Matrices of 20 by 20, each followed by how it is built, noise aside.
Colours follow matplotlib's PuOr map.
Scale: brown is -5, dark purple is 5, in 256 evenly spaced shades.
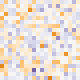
noise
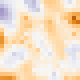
smooth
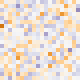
noise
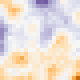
smooth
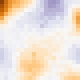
smooth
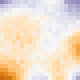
smooth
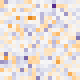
noise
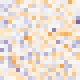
noise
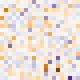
noise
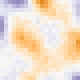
smooth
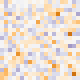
noise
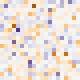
noise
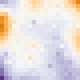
smooth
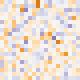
noise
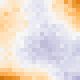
smooth
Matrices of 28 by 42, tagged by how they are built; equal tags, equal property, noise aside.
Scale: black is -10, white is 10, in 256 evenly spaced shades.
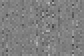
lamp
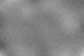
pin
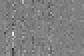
lamp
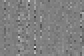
lamp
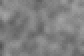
pin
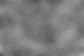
pin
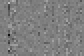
lamp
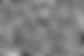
pin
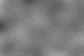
pin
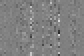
lamp
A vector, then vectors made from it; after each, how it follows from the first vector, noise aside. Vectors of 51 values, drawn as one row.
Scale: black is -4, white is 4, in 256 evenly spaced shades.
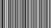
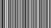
copied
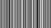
wrapped around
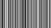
copied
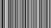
copied
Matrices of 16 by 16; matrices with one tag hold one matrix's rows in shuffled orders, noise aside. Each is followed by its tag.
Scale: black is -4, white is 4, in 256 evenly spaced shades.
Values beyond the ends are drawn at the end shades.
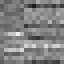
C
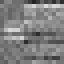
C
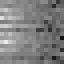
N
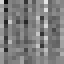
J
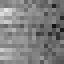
N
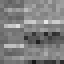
C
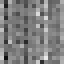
J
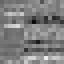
C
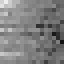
N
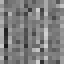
J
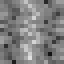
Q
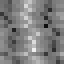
Q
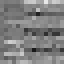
C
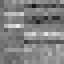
C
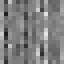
J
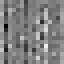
J
